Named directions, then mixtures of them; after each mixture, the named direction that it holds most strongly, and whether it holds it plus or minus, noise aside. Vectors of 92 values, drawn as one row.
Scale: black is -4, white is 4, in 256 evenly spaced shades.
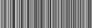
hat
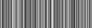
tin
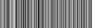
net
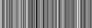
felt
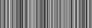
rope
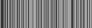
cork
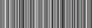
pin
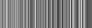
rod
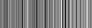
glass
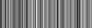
felt, minus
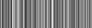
tin, plus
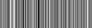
net, plus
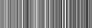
glass, minus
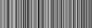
net, plus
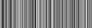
tin, plus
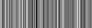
felt, plus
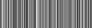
cork, minus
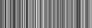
felt, minus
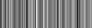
felt, minus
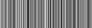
hat, plus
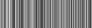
hat, plus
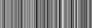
rope, plus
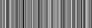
pin, plus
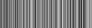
rod, minus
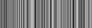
rod, minus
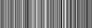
glass, minus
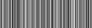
tin, minus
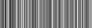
net, minus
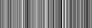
glass, minus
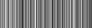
rod, plus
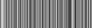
cork, minus
